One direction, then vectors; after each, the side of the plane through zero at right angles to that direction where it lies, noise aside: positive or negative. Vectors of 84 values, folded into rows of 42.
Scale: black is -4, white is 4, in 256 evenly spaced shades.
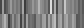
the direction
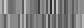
negative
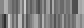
negative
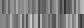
negative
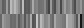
positive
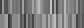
positive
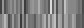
positive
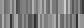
positive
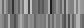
negative
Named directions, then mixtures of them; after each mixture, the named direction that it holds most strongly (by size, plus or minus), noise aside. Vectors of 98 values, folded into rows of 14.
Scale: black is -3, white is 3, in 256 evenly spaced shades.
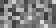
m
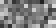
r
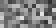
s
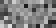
r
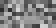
m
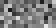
m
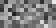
m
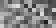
s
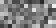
r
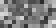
r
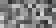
s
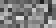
r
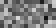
r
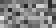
s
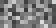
m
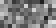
r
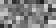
r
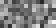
r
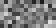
r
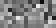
r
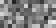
r
